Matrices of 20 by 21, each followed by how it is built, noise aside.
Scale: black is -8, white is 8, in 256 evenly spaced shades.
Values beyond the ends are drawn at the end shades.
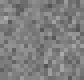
noise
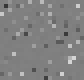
sparse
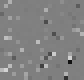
sparse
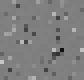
sparse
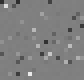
sparse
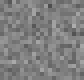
noise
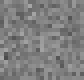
noise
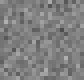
noise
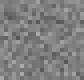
noise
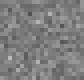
noise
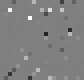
sparse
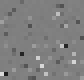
sparse
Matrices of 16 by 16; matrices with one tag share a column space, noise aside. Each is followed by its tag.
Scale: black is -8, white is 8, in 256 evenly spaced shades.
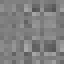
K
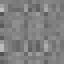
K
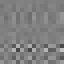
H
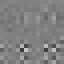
H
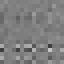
H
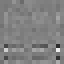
H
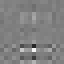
H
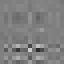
H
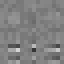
H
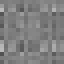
K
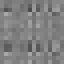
K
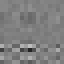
H
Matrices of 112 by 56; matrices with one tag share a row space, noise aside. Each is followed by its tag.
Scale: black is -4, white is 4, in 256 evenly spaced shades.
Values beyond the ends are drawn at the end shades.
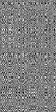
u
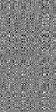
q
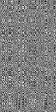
u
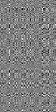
q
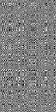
u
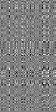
q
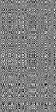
u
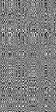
u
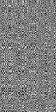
u
